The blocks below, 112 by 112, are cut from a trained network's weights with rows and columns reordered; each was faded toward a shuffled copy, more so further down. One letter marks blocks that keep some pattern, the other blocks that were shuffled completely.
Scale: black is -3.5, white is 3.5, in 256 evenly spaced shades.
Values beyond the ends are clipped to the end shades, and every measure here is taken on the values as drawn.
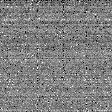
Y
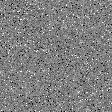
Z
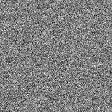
Y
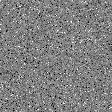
Z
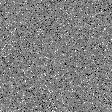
Z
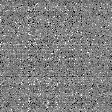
Y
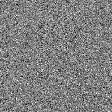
Y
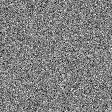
Z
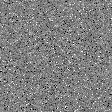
Z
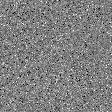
Z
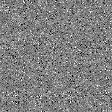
Y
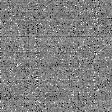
Y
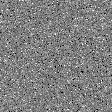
Z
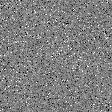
Z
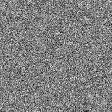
Y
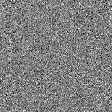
Y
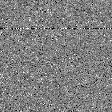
Y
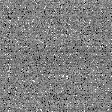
Y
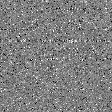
Y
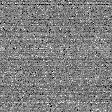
Y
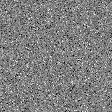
Z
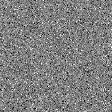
Y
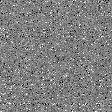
Y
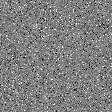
Z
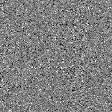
Y
